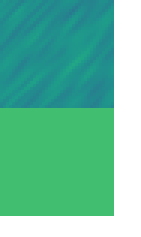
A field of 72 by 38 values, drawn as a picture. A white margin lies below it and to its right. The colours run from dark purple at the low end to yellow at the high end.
The table splits into 2 rows of 1 panel. Panel 1,1: middling, slanting up to the right, faint in contrast. Panel 2,1: high, flat.
